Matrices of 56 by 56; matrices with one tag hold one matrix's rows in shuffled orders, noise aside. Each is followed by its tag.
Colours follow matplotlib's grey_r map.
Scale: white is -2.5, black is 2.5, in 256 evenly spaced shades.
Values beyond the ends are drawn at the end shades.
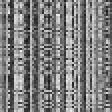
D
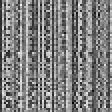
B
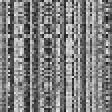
D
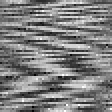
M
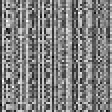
B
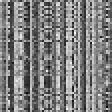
D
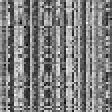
D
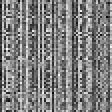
B
